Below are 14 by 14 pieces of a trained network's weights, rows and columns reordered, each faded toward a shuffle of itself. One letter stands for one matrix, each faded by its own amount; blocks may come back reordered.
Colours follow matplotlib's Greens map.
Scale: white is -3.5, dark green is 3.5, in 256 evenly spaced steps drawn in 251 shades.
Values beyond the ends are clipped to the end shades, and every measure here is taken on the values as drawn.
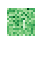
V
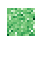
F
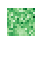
V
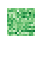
F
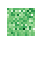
F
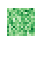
V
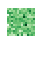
F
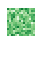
V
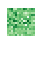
F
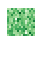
V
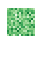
V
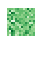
F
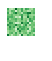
F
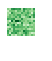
V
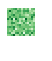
F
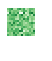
F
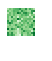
F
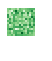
V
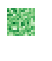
F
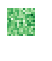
V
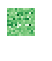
F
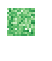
F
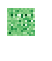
F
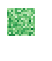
V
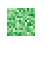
V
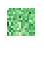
F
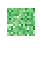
F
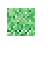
F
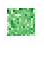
F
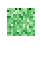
V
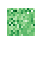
F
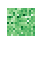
F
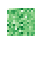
F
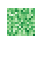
V
